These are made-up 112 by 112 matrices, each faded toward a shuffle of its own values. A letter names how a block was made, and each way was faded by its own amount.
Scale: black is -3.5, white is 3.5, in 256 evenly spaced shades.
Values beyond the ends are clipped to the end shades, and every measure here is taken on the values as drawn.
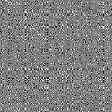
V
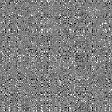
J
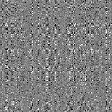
J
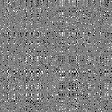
V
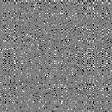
V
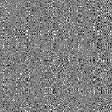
J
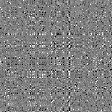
V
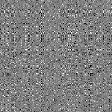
J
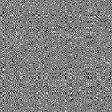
V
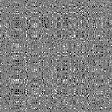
J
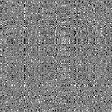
J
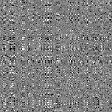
J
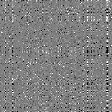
V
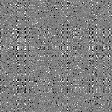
V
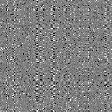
V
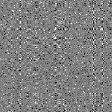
V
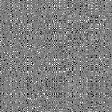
V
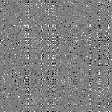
V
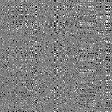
J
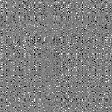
V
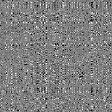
J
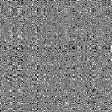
J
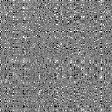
J
